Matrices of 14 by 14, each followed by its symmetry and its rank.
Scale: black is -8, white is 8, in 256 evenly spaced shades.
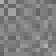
symmetric, rank three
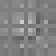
symmetric, rank two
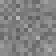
symmetric, rank three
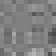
antisymmetric, rank two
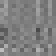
neither, rank two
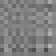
antisymmetric, rank two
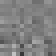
neither, rank two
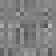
neither, rank two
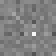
symmetric, rank three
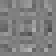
antisymmetric, rank two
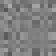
antisymmetric, rank two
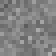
symmetric, full rank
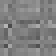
neither, rank two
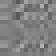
neither, rank two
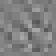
antisymmetric, rank two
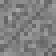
symmetric, full rank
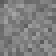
symmetric, full rank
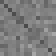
symmetric, full rank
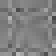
antisymmetric, rank two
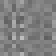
neither, rank two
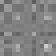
symmetric, rank two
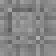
symmetric, rank two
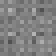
symmetric, rank two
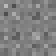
symmetric, rank two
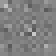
symmetric, rank three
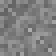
symmetric, full rank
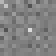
symmetric, rank three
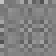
symmetric, rank two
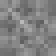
symmetric, rank three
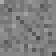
symmetric, full rank
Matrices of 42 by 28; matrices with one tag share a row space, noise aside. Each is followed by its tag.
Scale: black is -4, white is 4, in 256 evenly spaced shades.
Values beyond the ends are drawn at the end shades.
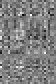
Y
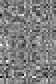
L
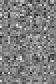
Y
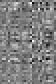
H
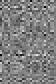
Y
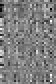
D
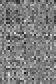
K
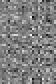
H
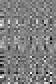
D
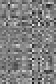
H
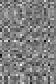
Y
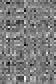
K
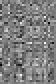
Y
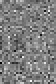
Y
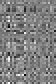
K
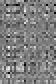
K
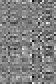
H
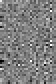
D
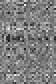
K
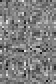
L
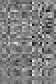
H
